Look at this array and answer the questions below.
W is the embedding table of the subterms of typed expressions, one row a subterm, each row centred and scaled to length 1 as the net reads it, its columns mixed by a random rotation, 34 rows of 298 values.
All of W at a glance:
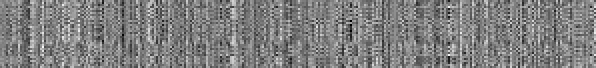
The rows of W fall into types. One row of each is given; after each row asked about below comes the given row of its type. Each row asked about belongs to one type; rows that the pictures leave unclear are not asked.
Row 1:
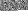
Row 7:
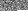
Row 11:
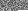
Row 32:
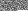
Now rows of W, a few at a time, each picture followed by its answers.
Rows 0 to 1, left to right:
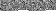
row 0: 1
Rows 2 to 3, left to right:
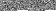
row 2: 32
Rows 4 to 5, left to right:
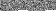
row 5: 7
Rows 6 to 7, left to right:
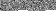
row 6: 1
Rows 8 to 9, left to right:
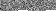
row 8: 1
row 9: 11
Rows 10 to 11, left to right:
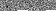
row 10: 7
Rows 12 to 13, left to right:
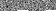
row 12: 7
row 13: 1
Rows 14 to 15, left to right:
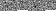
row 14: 7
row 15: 7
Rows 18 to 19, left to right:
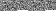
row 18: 32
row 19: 7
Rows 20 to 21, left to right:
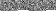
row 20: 1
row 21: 1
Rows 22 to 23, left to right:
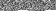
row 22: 11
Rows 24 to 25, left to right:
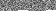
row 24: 11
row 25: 1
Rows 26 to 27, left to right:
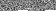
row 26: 32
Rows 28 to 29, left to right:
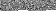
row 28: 1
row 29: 32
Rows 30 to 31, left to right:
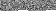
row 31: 32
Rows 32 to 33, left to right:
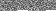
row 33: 11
